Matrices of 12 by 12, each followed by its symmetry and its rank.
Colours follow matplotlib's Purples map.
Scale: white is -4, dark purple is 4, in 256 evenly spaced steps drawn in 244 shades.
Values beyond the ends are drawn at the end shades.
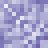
symmetric, full rank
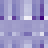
neither, rank one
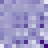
symmetric, rank two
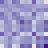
symmetric, rank two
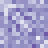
symmetric, full rank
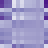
neither, rank one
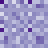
symmetric, rank two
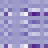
neither, rank one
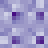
symmetric, rank two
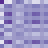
neither, rank one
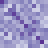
symmetric, full rank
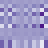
neither, rank one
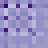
symmetric, rank two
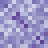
symmetric, full rank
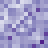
symmetric, full rank
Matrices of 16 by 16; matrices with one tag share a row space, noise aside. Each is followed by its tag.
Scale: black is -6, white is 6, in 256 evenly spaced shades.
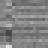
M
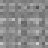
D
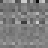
D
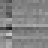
M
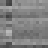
M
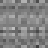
D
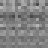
D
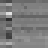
M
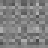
D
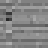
M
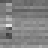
M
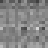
D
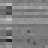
M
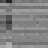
M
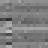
M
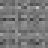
D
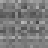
D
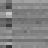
M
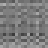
D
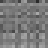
D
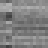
M
